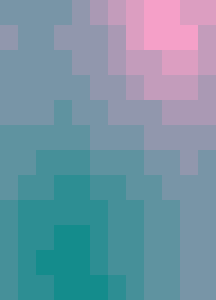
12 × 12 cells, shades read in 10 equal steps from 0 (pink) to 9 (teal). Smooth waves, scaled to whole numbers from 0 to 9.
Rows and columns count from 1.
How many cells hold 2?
8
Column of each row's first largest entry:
1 2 1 1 4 1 3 4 2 4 3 4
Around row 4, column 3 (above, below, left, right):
5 5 5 5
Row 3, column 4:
5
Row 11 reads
7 8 9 9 9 8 7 7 6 6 5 5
